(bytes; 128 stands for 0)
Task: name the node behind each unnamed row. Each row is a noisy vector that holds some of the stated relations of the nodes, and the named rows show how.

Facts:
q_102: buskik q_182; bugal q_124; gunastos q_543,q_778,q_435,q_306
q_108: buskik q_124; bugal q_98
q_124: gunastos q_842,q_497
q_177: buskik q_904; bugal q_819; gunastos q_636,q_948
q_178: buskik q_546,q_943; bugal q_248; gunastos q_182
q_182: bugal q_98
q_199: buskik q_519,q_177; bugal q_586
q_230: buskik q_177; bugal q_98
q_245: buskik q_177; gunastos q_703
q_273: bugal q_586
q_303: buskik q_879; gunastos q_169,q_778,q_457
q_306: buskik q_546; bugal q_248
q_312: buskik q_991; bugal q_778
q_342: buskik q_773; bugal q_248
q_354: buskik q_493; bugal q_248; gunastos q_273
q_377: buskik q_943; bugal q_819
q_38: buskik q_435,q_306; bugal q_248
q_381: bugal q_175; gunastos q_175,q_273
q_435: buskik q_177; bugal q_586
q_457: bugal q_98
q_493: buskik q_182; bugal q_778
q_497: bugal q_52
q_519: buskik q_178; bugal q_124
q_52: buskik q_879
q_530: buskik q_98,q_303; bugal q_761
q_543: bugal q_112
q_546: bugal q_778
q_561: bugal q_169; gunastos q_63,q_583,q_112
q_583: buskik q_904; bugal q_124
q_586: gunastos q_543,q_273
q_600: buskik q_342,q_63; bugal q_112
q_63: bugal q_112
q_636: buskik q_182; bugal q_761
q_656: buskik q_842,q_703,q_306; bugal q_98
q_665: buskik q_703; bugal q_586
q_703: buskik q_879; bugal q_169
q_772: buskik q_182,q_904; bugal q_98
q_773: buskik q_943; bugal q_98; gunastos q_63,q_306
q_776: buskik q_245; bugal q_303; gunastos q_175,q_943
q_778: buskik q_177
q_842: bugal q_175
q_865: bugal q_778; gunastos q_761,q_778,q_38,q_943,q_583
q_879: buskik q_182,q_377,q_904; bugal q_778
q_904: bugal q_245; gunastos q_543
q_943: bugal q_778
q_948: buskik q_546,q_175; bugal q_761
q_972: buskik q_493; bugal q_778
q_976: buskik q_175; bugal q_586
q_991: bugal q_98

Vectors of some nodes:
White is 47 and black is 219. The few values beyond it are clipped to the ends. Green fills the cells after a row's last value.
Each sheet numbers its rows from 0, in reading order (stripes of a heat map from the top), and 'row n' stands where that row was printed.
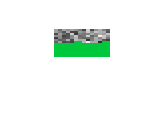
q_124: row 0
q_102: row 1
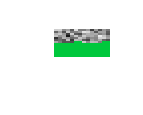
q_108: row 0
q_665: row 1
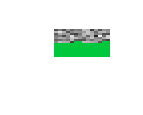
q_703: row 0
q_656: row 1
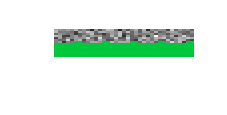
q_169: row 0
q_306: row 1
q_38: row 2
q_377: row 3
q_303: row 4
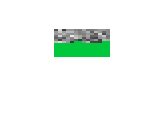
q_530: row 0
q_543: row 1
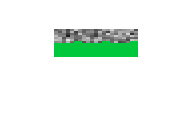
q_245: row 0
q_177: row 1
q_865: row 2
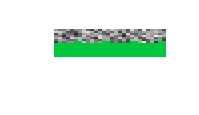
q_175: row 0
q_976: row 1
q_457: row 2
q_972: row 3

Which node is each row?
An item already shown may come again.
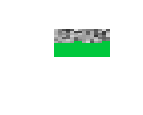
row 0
q_199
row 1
q_778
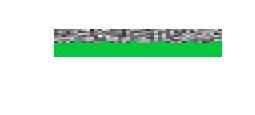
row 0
q_904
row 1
q_773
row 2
q_177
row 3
q_519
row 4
q_182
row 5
q_865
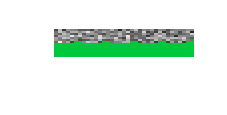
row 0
q_879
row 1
q_703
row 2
q_178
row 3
q_182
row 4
q_904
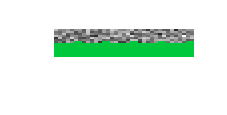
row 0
q_248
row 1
q_98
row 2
q_312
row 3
q_546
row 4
q_377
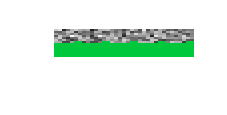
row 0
q_600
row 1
q_63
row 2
q_776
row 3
q_772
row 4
q_703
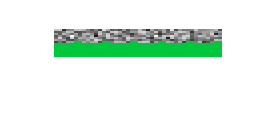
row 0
q_342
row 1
q_230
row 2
q_842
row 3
q_948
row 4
q_354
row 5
q_865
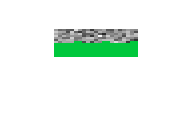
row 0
q_435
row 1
q_943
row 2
q_583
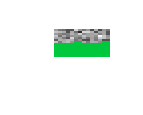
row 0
q_435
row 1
q_665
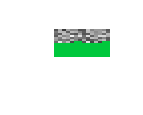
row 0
q_879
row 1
q_493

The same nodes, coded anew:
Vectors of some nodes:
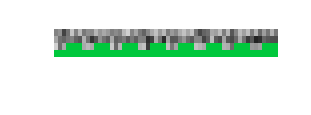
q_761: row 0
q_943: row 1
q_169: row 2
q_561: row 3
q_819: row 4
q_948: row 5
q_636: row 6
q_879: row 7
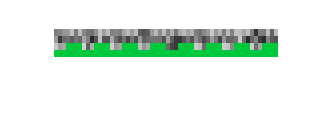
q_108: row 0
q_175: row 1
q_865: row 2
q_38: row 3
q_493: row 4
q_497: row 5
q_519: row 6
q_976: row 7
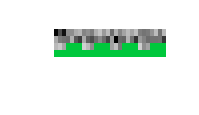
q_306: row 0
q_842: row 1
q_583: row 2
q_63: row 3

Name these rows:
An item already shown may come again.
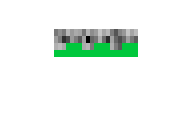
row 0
q_943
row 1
q_583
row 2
q_354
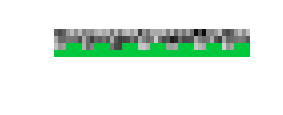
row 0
q_38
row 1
q_972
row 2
q_493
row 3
q_178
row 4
q_879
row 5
q_306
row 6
q_38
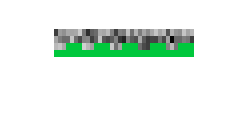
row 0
q_178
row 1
q_948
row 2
q_976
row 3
q_493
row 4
q_772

